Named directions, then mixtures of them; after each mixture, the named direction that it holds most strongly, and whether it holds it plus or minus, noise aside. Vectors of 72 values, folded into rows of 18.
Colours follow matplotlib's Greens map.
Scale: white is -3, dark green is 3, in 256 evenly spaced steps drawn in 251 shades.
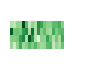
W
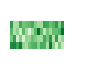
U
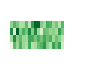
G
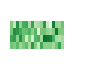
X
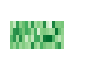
X, plus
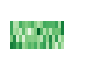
U, plus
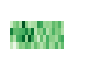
W, plus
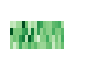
W, plus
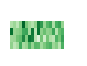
W, plus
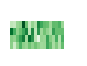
W, plus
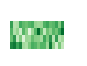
U, plus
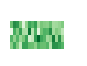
W, minus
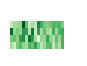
W, plus
